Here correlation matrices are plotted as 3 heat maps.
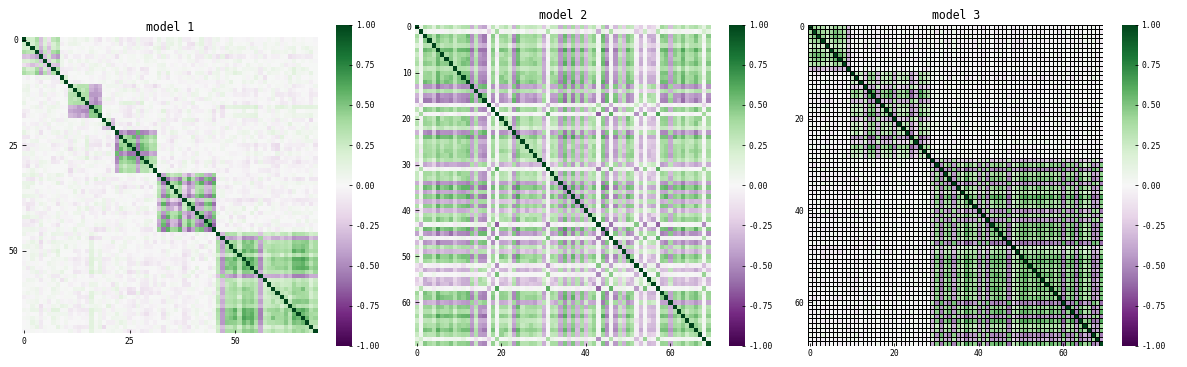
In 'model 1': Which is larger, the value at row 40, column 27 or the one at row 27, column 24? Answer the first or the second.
the first
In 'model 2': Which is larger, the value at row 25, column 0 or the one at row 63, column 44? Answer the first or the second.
the second
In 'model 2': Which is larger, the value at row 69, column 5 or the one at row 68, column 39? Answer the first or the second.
the first
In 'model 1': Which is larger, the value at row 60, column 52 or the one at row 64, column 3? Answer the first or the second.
the first
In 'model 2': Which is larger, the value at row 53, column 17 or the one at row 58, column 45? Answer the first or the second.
the first
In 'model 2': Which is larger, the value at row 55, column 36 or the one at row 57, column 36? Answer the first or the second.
the first
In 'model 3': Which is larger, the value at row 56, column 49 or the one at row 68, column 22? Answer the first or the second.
the first
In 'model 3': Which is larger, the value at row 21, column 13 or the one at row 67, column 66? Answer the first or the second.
the first
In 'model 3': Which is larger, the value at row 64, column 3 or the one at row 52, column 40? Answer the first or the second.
the first
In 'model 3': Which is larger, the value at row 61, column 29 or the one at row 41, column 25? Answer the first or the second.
the second
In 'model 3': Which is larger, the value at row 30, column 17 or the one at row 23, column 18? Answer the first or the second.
the second
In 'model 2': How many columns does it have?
70
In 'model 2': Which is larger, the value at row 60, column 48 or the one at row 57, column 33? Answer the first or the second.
the second
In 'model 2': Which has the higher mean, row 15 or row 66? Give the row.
66
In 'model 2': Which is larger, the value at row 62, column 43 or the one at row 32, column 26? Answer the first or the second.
the second
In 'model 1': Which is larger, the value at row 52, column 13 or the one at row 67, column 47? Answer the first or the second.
the first
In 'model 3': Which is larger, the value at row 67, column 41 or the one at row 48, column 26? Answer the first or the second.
the second
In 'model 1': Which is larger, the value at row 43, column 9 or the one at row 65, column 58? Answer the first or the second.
the second
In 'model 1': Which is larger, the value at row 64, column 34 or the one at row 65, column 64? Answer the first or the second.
the second
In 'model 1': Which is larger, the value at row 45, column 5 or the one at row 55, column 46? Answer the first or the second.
the second
